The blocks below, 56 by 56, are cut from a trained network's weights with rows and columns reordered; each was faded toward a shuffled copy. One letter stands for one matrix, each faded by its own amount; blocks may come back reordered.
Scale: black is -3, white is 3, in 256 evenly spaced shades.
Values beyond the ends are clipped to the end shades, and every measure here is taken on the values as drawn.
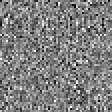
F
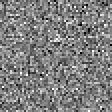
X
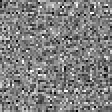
F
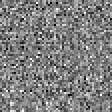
F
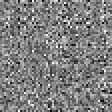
F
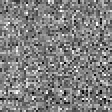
F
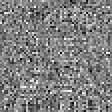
F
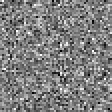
F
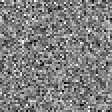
X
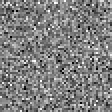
X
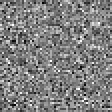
F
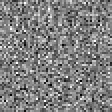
F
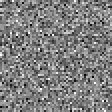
X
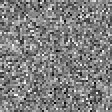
X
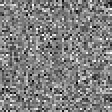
F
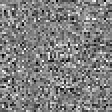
F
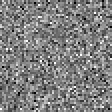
X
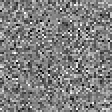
F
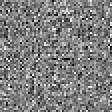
F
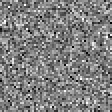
X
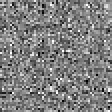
F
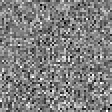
F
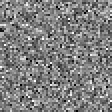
X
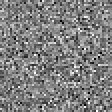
X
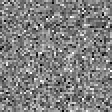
X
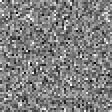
X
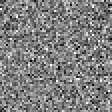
X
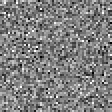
X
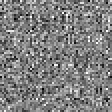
F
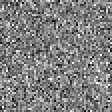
X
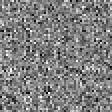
F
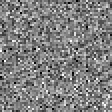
X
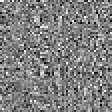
F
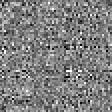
F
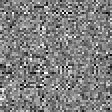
F
